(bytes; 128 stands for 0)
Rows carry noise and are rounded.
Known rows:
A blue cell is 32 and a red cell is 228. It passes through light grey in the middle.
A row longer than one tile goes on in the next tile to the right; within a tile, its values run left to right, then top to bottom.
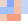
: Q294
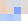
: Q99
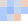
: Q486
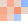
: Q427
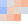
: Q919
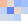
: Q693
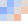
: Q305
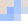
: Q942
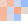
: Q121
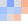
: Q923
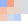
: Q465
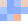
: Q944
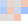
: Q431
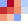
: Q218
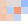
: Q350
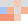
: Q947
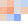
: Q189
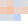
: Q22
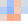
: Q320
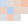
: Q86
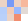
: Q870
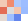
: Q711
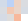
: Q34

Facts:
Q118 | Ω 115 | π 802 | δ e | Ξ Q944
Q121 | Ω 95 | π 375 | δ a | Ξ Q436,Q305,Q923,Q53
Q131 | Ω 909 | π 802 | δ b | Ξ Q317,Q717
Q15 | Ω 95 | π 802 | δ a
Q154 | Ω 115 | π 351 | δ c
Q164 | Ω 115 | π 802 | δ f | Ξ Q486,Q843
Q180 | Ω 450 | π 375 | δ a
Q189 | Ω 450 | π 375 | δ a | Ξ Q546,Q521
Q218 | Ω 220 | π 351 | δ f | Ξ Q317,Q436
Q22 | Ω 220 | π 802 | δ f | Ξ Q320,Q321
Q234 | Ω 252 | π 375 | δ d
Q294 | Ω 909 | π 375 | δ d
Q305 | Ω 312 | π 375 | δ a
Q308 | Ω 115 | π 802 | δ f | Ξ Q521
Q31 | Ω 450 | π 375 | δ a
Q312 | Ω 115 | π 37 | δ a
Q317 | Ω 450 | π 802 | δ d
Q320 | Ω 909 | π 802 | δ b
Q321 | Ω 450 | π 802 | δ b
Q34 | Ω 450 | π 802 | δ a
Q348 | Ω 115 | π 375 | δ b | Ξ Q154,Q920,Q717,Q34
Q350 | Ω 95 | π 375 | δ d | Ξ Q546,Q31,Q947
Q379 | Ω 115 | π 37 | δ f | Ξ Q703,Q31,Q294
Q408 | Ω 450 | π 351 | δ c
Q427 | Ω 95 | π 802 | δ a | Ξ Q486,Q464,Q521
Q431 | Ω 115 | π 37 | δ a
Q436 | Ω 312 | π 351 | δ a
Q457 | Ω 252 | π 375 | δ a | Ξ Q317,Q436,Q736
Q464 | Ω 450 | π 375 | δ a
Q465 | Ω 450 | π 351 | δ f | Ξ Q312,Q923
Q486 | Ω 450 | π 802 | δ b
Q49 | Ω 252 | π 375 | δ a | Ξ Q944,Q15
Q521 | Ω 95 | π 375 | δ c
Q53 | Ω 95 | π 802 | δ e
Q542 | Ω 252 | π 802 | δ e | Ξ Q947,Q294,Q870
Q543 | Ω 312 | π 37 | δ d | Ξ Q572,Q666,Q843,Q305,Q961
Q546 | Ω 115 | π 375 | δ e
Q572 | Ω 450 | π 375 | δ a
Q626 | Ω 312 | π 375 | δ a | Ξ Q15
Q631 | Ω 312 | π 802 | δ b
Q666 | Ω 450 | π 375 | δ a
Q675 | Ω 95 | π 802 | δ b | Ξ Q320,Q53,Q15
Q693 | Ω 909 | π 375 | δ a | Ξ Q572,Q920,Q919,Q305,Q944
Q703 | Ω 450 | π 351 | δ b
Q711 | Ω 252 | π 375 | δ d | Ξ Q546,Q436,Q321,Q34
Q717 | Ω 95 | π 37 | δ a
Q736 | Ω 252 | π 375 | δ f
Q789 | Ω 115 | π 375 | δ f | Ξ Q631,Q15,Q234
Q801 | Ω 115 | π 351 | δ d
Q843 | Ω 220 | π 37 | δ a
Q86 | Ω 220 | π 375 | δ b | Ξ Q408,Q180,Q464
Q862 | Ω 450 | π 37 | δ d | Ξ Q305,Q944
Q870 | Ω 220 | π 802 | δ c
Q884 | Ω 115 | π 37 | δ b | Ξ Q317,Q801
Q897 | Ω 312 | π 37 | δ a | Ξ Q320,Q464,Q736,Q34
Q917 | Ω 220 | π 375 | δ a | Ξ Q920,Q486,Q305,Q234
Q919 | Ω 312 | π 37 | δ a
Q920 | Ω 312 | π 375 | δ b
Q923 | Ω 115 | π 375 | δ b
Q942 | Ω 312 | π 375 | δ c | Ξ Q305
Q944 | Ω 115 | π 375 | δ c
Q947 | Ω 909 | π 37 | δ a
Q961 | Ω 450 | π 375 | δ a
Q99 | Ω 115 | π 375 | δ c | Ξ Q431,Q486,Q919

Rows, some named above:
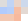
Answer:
Q15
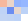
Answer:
Q693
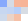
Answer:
Q703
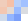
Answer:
Q542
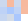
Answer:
Q543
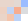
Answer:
Q350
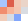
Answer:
Q884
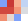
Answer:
Q218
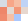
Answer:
Q131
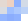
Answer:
Q118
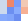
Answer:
Q862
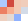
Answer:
Q884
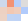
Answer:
Q379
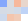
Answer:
Q801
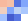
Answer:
Q49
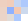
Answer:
Q675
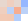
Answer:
Q350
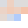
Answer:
Q22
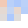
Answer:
Q736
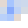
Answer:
Q234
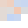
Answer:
Q626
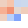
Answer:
Q189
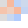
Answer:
Q308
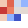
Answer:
Q457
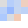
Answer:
Q486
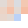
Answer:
Q22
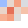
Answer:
Q436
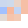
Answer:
Q843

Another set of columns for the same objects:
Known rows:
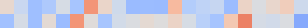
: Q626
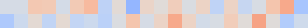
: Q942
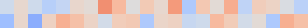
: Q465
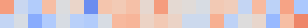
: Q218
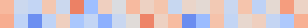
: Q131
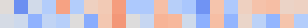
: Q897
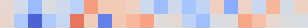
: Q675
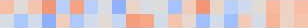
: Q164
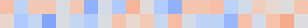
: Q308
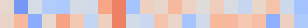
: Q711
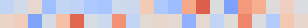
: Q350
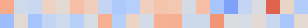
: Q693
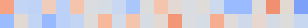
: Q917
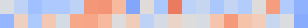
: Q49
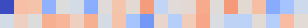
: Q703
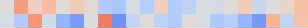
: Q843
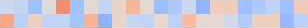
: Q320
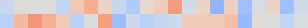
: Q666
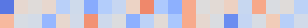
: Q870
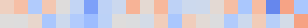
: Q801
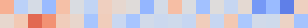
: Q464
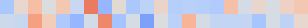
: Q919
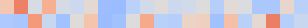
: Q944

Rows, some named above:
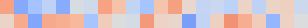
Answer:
Q457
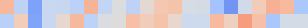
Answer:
Q121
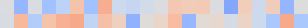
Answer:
Q189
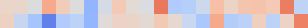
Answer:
Q884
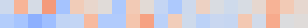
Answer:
Q118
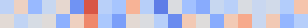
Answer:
Q15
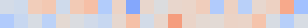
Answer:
Q942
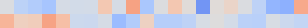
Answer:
Q34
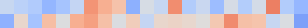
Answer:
Q49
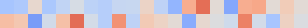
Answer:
Q350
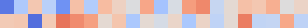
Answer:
Q542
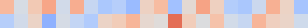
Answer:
Q99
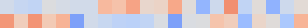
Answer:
Q317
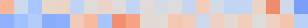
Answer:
Q789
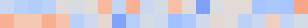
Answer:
Q34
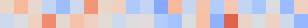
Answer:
Q234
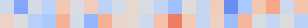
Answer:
Q427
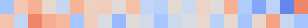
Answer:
Q486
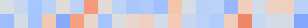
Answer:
Q626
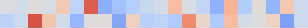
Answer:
Q305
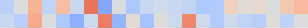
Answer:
Q919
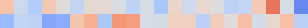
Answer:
Q789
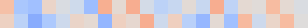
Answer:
Q22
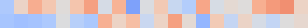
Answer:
Q543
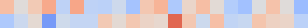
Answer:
Q99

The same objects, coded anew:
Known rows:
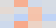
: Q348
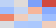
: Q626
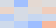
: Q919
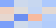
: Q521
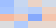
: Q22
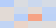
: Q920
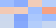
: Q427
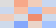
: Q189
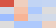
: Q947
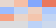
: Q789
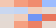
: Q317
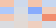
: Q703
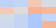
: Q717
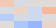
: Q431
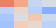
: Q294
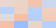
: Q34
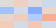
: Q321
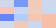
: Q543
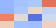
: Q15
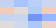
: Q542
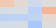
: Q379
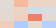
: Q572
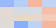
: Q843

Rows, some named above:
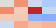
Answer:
Q457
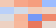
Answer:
Q317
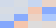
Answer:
Q234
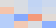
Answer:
Q99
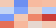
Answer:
Q862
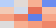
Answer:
Q218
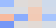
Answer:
Q350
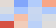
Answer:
Q118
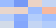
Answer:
Q427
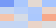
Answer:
Q870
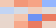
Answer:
Q317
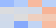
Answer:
Q843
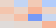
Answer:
Q436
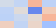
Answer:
Q486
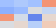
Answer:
Q675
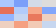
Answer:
Q942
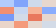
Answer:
Q942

